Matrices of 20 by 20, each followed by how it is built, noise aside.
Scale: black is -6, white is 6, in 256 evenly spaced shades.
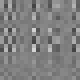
low rank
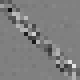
banded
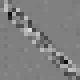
banded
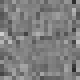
low rank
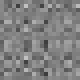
low rank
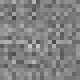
low rank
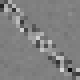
banded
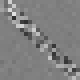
banded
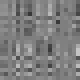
low rank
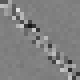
banded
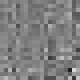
low rank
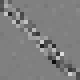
banded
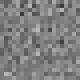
low rank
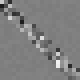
banded
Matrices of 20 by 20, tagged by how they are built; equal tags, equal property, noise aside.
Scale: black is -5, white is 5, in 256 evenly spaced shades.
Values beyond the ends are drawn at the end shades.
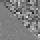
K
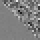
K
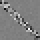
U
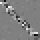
U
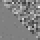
K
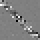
U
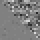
K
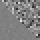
K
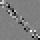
U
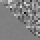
K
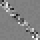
U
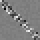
U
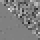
K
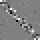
U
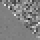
K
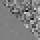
K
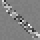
U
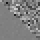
K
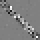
U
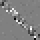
U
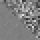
K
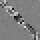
U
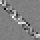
U
